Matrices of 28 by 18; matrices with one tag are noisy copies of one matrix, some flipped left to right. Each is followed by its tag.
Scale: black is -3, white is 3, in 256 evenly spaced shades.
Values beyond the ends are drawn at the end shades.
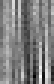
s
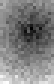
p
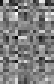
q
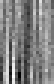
s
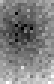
p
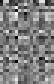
q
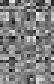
q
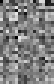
q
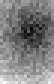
p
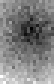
p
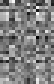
q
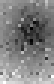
p
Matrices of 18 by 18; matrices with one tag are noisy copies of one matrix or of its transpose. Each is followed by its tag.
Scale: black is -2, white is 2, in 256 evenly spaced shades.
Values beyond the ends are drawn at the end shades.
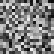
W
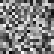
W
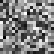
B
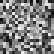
W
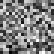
W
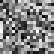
B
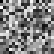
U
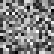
W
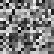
U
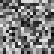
B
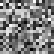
U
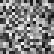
W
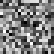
B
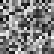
U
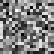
B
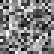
U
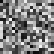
B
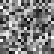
U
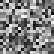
U
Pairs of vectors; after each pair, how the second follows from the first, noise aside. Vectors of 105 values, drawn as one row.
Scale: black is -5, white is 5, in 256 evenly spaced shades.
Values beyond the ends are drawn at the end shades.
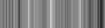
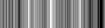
scaled up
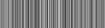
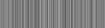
shrunk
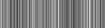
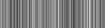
copied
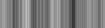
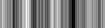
scaled up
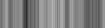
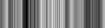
scaled up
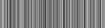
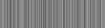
shrunk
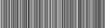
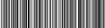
scaled up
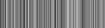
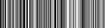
scaled up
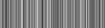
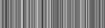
copied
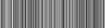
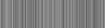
shrunk
